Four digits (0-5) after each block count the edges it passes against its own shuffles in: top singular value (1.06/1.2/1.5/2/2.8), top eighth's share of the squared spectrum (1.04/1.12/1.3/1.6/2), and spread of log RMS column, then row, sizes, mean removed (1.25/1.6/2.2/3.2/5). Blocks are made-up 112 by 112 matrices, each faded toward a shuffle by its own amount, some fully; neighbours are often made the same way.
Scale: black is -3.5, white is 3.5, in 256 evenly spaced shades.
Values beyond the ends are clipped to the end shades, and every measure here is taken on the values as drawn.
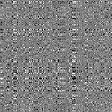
5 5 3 4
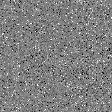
3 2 1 0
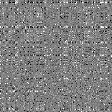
5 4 2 3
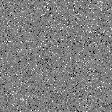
3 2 1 1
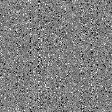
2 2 3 0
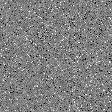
0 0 1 0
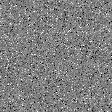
0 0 0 0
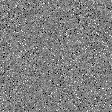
1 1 1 0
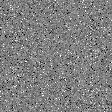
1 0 1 0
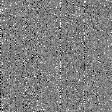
2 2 3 0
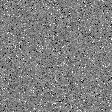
0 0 0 0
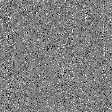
1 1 2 0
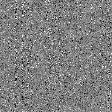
1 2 3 0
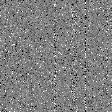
2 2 2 0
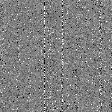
3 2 3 0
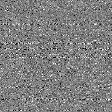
3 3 0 3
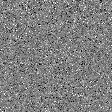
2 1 0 1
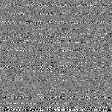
4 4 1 4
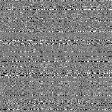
4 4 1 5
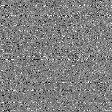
3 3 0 3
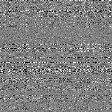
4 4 1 4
